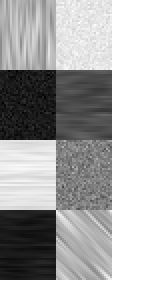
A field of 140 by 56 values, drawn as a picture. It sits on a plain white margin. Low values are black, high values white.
It is made of 4 by 2 panels. Panel 1,1: high, streaked downward. Panel 1,2: very high, fine-grained, faint in contrast. Panel 2,1: very low, fine-grained, faint in contrast. Panel 2,2: low, streaked across, faint in contrast. Panel 3,1: very high, streaked across, faint in contrast. Panel 3,2: middling, fine-grained. Panel 4,1: very low, streaked across, faint in contrast. Panel 4,2: high, slanting down to the right.
